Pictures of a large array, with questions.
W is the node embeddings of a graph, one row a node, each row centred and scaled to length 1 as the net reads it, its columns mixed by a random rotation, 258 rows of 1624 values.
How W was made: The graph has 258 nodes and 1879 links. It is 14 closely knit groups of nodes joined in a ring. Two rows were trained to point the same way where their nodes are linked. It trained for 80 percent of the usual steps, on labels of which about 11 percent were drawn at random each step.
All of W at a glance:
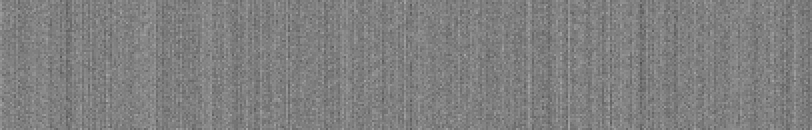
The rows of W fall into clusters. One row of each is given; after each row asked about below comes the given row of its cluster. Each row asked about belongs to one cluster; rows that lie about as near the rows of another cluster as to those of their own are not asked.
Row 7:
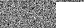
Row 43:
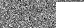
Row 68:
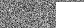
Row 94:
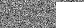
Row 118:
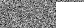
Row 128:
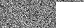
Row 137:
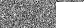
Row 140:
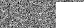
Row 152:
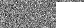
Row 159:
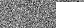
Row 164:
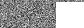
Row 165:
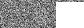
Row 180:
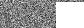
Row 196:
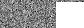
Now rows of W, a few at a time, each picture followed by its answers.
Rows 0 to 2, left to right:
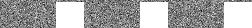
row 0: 165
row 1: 196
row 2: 94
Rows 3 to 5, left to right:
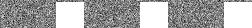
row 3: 137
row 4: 43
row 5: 152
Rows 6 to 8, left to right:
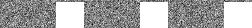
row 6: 94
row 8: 137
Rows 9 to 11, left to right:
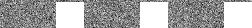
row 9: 180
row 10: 140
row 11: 159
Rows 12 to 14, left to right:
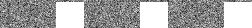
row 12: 140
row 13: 180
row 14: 68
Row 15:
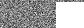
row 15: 164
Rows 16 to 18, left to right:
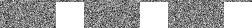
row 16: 180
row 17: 94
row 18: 196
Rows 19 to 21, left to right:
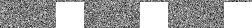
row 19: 43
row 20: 94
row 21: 159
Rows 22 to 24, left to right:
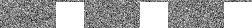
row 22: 128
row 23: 68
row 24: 159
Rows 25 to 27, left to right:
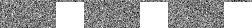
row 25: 152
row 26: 159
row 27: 159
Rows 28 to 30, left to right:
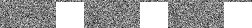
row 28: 118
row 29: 164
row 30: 180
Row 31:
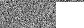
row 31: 180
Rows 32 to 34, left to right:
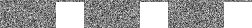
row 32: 7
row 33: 137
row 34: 68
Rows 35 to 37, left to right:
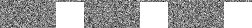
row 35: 165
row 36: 152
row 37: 152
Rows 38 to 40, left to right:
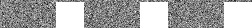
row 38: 68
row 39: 164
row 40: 180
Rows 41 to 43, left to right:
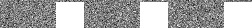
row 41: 164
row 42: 165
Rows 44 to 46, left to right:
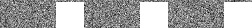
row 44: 152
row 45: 164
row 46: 159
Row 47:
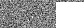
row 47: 164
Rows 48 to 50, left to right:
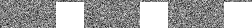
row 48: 128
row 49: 140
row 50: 137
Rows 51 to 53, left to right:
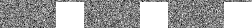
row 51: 165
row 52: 7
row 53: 137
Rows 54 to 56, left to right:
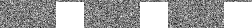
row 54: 165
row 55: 137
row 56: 140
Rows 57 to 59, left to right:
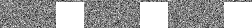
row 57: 128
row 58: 7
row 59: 180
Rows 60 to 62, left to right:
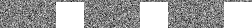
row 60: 94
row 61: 43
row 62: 165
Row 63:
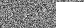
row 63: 165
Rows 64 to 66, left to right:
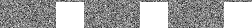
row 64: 128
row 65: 68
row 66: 68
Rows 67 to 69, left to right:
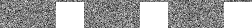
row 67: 94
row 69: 43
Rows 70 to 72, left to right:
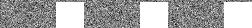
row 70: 68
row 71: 128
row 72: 7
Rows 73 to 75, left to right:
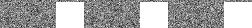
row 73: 140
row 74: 140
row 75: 165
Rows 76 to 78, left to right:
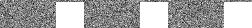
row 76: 180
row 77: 94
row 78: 43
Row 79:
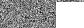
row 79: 159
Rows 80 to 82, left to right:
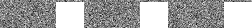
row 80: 164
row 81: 43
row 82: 118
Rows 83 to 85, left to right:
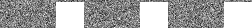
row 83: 94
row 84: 43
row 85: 165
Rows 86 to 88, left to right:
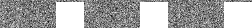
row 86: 159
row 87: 68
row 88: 196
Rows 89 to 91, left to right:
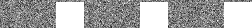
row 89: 140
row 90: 152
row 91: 43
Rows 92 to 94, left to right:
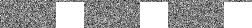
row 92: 152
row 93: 7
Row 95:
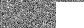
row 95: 68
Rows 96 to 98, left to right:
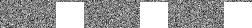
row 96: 196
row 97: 165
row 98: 196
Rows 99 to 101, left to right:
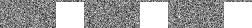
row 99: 159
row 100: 152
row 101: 196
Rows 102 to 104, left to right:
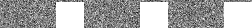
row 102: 7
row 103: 159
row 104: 43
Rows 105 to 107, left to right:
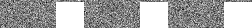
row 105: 165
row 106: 68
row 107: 118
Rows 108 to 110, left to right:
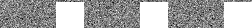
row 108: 128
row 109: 7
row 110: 43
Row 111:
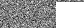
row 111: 128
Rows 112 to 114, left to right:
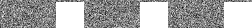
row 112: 137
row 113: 43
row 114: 118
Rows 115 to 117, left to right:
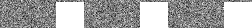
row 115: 137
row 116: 68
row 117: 118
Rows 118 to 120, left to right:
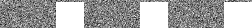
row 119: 164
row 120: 159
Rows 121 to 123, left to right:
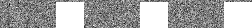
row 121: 140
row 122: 43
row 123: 196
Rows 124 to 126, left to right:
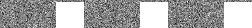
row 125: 68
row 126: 140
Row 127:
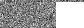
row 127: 180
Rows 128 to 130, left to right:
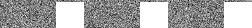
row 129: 118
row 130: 159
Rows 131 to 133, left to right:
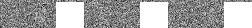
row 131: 165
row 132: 140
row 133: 165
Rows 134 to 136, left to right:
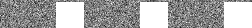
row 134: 152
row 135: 94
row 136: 180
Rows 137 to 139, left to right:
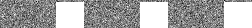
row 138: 7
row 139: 137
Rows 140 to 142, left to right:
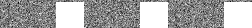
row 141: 164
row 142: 196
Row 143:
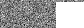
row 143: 164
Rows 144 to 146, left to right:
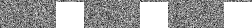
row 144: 165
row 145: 137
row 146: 164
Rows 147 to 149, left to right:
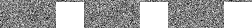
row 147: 128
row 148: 94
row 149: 128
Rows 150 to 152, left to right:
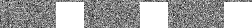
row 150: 140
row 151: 180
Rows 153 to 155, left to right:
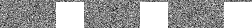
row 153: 164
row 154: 68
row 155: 43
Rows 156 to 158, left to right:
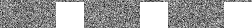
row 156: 68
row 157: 159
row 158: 128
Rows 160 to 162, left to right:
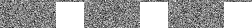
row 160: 180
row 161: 43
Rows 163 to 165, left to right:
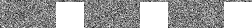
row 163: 43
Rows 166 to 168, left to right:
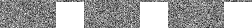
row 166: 159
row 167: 68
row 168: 118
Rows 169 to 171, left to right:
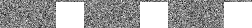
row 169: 118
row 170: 128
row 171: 137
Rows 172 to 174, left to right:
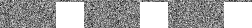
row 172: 180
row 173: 7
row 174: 180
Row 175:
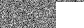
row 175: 137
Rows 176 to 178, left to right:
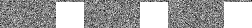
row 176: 7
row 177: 196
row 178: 68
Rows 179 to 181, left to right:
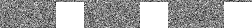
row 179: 118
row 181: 128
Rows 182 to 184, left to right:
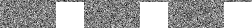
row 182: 7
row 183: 68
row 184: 43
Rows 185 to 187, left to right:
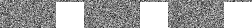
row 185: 180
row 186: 118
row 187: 164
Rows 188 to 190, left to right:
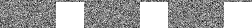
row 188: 140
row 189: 7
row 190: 68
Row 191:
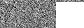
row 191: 152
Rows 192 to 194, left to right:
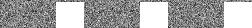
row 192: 94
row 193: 94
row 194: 165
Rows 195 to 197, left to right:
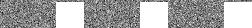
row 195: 68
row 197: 43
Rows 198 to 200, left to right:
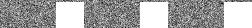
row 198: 140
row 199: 140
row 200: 7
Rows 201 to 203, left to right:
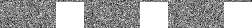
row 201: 140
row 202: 140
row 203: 180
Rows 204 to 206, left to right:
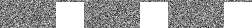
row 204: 128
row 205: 164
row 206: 165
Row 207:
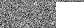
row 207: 118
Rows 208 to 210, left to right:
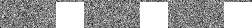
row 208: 137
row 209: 7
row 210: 180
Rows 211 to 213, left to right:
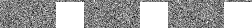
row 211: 164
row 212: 165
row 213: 165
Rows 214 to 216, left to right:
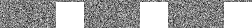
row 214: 68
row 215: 152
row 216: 152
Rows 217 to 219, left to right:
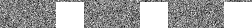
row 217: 164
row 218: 94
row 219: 94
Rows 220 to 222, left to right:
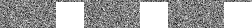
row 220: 118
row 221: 180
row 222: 140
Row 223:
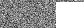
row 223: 164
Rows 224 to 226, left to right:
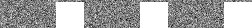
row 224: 196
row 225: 196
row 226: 164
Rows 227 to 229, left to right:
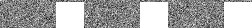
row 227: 180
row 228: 137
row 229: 118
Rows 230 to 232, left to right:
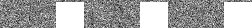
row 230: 43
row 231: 140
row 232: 94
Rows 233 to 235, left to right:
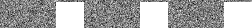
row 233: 94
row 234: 196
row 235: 43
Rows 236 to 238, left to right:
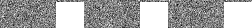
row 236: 137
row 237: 118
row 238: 137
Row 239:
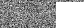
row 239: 140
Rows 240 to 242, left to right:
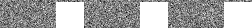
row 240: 7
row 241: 152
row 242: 165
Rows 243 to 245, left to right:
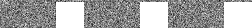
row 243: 118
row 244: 7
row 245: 152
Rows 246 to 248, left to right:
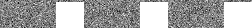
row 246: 140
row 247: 94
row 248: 43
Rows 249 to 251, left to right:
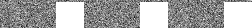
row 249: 140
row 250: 180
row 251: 159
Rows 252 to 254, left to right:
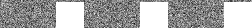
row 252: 68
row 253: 68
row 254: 43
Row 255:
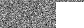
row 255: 164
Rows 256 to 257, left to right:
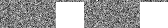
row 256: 140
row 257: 180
